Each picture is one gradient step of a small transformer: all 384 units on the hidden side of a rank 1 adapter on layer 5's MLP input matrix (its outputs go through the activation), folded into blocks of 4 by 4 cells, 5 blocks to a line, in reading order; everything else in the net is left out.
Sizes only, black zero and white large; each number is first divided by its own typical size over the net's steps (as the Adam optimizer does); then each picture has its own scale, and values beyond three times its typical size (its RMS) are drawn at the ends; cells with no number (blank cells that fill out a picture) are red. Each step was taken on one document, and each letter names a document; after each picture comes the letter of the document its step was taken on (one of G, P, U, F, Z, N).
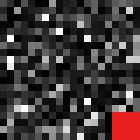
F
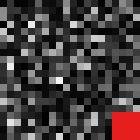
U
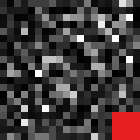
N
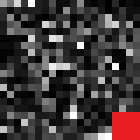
N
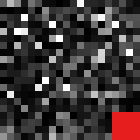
N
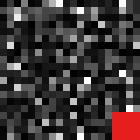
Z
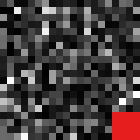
U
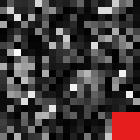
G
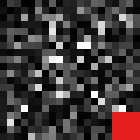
N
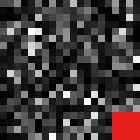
F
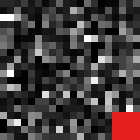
Z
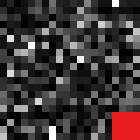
F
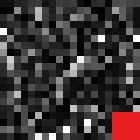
F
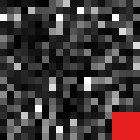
Z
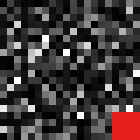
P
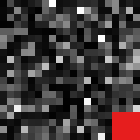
F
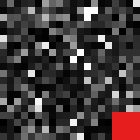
Z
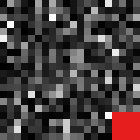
U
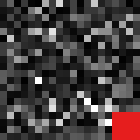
P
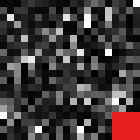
P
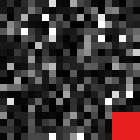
F
